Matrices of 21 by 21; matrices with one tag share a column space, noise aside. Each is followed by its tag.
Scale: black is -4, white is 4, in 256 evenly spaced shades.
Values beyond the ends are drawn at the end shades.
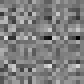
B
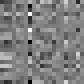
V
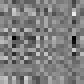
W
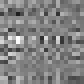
W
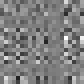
W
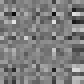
B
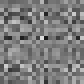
B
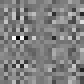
B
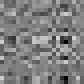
W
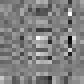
W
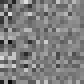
V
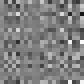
V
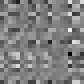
V
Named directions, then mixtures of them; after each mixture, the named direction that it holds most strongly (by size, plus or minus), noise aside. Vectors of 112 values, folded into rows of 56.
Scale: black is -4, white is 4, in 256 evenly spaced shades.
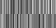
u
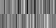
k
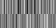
k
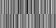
u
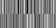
k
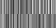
u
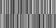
u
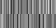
u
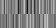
k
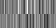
k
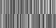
u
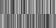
k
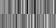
k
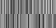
u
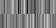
k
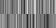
k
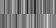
k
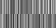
u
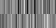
k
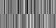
k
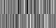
k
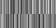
u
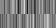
k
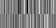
k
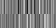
k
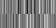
k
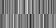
u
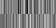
k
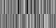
k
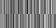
u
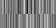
k
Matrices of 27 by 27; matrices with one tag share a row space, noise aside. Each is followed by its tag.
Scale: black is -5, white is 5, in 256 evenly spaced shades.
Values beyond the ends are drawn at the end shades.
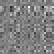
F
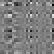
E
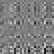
F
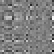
E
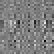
F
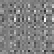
F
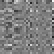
E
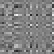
E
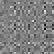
F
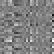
E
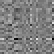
E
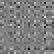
F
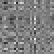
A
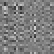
A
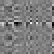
E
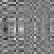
A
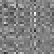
A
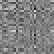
A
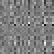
F
